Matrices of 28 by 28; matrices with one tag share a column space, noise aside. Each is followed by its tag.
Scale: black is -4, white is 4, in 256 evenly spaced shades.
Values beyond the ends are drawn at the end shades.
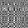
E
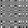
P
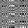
P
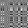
E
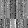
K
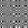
P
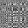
E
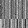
K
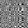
E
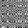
P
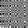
P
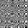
P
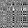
E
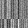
K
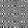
P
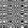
P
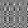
E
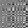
E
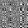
E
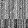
K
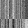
K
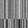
K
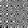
P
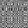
E
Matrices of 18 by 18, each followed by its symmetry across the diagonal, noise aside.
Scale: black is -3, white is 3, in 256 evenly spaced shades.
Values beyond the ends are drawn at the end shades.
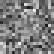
neither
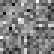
symmetric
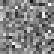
neither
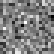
antisymmetric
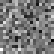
neither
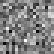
neither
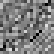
symmetric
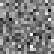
neither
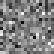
neither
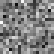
symmetric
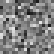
antisymmetric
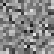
symmetric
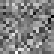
antisymmetric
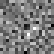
symmetric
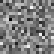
neither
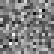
antisymmetric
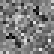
symmetric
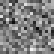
neither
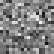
neither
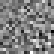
antisymmetric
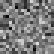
symmetric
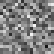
neither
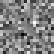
antisymmetric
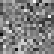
antisymmetric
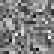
antisymmetric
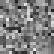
antisymmetric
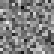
antisymmetric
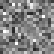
symmetric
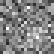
symmetric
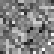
symmetric
